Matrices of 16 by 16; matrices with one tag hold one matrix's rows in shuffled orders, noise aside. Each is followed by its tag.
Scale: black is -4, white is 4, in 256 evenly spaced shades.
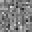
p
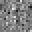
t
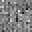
p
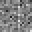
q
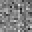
q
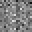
t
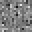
p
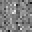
t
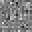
p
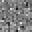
p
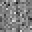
t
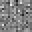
p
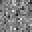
t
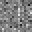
q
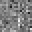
q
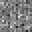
p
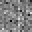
q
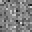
t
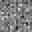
p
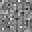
p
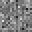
p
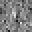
t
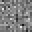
p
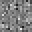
p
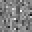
t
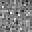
p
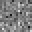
q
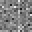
q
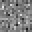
p
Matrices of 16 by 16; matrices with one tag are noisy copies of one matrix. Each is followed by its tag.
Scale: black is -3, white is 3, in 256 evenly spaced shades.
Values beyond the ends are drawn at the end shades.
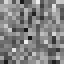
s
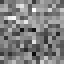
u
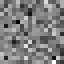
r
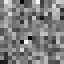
s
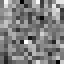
s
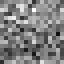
u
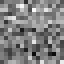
u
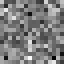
r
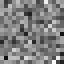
r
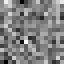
s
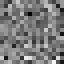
r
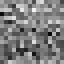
u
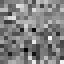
u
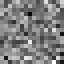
r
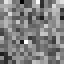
s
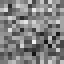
u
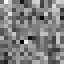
s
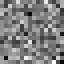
r
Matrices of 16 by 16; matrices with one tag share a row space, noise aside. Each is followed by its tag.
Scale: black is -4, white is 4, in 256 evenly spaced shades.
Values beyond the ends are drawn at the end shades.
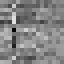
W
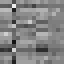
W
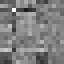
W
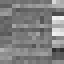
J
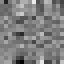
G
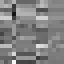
W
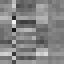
W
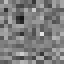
G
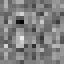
G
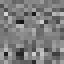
G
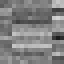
J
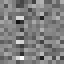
G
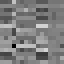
W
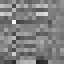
W
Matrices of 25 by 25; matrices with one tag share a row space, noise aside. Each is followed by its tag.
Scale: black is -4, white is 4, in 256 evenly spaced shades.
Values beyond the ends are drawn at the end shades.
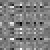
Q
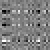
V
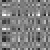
V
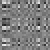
V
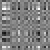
V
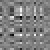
Q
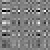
V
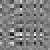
Q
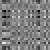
V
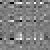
Q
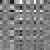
Q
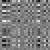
V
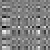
V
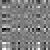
V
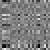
V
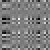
V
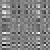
V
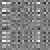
V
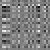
V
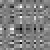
Q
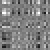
V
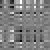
Q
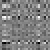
V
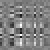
Q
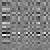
V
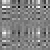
V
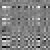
V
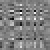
Q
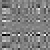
V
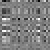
V
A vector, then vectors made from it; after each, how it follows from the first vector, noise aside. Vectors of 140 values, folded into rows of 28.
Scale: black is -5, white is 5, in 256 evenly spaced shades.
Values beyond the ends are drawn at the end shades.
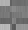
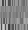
sign-scrambled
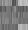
reversed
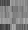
negated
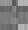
reversed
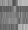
reversed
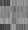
negated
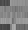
negated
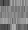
negated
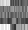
scaled up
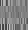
sign-scrambled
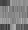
negated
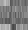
copied
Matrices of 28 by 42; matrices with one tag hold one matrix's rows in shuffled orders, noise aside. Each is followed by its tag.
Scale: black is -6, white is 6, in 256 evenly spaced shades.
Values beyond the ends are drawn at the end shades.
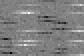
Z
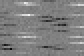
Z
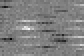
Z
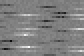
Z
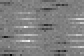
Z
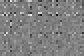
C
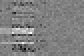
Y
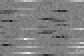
Z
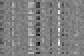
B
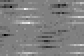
Z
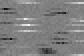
Z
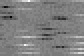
Z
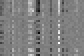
B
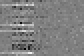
Y
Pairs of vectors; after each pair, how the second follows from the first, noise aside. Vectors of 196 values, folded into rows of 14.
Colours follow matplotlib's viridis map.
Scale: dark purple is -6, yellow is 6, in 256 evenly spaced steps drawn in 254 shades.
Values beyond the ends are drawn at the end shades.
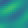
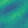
negated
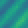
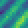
scaled up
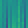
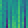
scaled up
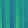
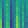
scaled up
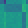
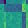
scaled up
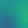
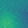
negated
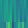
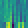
scaled up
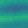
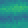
negated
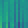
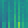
negated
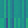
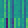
scaled up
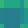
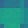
negated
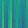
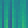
negated
